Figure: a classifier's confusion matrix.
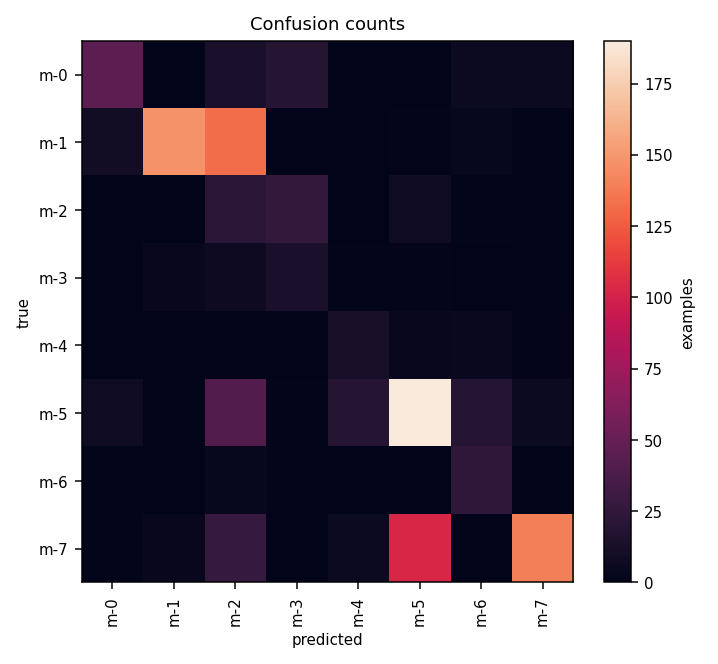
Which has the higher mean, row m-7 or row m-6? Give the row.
m-7
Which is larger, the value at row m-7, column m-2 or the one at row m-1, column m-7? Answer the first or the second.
the first
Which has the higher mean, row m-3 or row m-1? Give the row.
m-1
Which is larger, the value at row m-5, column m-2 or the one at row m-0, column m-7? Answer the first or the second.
the first
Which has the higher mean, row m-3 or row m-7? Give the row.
m-7
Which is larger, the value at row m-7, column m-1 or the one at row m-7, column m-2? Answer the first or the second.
the second
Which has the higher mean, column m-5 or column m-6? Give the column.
m-5
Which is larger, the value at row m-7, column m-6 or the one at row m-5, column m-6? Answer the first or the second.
the second
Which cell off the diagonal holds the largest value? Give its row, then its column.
m-1, m-2
